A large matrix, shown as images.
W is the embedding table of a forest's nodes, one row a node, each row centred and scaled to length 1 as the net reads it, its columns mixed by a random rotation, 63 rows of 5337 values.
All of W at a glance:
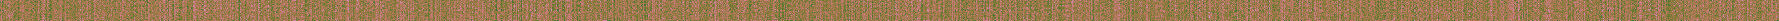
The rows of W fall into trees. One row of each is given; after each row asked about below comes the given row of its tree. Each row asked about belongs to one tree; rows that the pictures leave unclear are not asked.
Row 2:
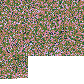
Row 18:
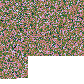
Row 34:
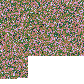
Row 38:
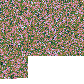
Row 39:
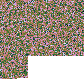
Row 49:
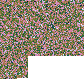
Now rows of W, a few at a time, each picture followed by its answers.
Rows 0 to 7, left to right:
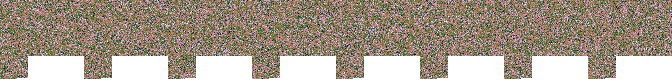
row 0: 49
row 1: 49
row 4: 49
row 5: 39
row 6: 2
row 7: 2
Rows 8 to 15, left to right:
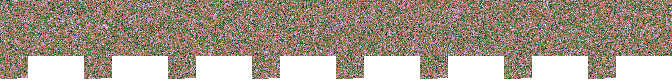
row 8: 39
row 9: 38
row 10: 49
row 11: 18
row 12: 2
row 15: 49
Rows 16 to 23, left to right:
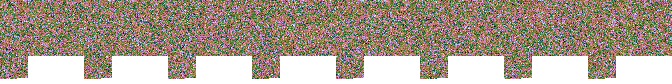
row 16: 39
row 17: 39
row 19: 49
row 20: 39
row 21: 34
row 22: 2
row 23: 49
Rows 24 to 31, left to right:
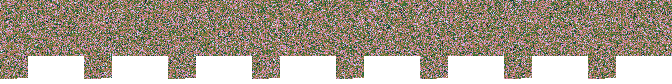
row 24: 34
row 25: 2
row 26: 2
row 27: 49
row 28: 49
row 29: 39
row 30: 39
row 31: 39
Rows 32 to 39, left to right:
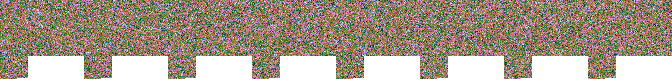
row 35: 38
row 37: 18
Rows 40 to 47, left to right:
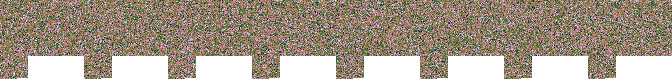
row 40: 34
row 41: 2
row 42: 18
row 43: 39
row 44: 49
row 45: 2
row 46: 2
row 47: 39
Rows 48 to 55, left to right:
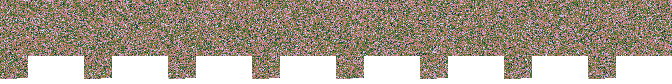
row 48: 39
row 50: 2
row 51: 2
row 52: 38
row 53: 18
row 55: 2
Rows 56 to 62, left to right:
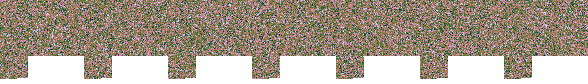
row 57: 34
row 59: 39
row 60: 49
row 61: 18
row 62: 49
